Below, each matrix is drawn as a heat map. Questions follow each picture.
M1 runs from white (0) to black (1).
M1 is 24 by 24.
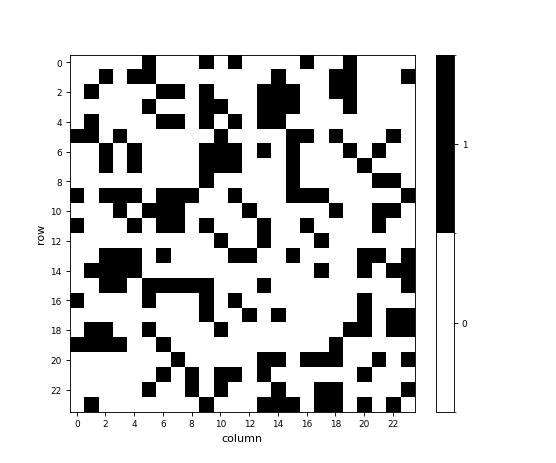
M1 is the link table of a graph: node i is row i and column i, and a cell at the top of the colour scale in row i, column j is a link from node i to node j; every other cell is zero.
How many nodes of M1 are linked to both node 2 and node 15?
4
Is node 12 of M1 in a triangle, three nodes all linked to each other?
no
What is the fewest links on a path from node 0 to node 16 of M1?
1
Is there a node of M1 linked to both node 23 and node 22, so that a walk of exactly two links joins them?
yes
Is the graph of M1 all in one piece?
yes
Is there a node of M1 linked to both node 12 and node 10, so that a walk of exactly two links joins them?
no
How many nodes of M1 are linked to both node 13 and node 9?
7
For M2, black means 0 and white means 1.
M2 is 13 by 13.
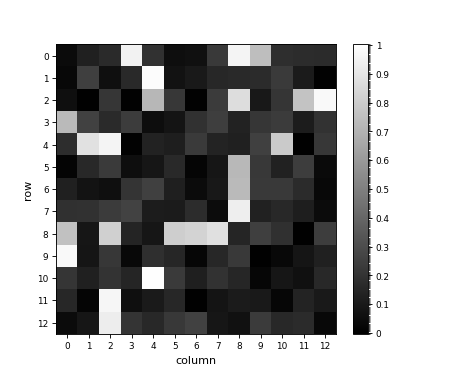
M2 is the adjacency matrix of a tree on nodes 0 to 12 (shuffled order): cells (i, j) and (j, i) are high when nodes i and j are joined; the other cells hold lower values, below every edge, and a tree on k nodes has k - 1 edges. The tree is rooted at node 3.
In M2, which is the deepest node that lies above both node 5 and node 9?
0
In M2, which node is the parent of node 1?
4
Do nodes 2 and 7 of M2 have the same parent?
yes
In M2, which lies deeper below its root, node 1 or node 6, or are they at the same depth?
node 1
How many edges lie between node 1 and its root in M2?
5
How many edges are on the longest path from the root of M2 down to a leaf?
5
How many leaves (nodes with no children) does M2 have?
8
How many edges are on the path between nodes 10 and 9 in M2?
5
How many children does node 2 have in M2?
3
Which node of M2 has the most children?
8
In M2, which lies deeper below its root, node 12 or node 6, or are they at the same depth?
node 12
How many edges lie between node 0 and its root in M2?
1
